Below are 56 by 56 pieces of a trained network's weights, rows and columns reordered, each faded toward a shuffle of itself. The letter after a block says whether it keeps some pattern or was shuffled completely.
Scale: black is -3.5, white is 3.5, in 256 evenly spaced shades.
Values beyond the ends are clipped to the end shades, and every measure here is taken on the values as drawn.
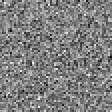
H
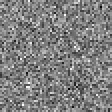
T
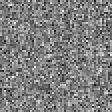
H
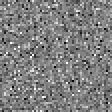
T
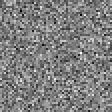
T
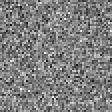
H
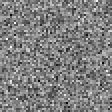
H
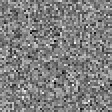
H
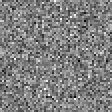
H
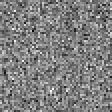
T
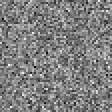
T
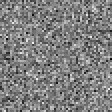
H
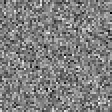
T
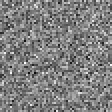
T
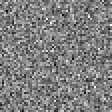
T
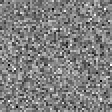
T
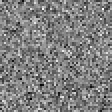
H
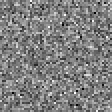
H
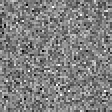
T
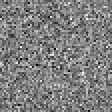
H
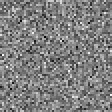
T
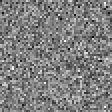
T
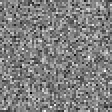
T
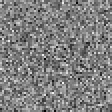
T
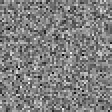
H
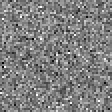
T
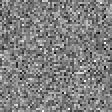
H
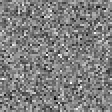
H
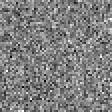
H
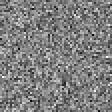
T
